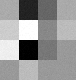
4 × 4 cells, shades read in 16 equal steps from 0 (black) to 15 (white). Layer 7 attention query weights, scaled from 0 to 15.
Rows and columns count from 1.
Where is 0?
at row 3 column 2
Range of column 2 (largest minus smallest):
15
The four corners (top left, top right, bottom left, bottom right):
10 10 9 9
